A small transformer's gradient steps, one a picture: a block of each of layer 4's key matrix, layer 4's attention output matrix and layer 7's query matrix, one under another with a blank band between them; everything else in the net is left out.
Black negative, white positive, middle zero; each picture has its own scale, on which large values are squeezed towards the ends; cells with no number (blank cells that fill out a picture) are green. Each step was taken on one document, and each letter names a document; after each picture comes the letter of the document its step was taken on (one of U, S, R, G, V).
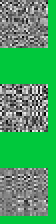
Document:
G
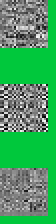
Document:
G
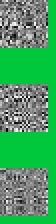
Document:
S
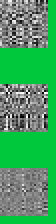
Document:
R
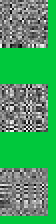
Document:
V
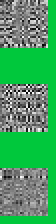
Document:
V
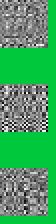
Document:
S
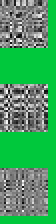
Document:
R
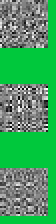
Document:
S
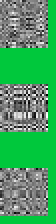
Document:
S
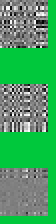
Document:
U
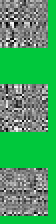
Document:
S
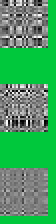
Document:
R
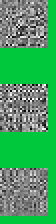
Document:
G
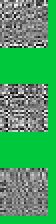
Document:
R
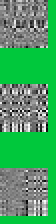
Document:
U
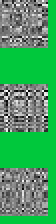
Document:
R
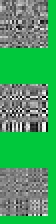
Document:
U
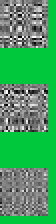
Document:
R
